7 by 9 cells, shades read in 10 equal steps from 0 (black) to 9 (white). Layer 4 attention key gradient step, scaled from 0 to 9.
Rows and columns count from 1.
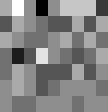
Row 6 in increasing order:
3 4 4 5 5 5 5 5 6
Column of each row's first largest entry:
2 2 1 4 2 2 1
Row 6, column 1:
5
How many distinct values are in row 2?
4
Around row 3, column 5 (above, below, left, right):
3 5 4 6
